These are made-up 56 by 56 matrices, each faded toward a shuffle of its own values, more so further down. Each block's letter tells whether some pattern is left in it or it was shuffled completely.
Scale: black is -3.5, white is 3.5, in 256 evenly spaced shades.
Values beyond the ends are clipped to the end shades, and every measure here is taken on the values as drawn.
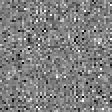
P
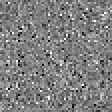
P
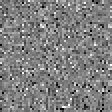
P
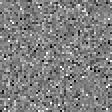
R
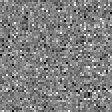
P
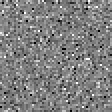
R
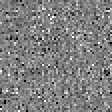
P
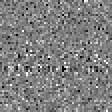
P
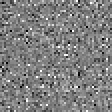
P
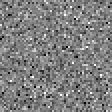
R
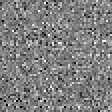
P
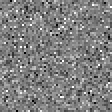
R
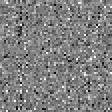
P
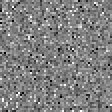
R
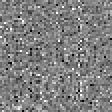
P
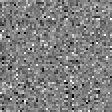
P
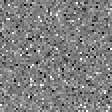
R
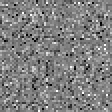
P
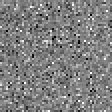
P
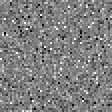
R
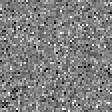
R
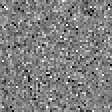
R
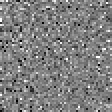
P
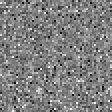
R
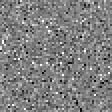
R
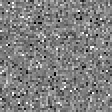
R
